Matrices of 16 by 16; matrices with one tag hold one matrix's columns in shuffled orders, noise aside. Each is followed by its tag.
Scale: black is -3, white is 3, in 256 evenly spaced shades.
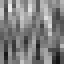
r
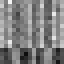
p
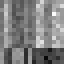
p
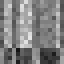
p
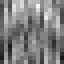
r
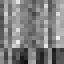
p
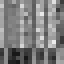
p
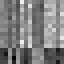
p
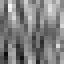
r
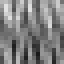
r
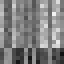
p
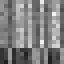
p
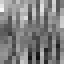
r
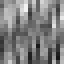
r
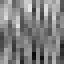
r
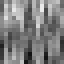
r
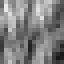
r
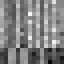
p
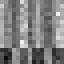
p
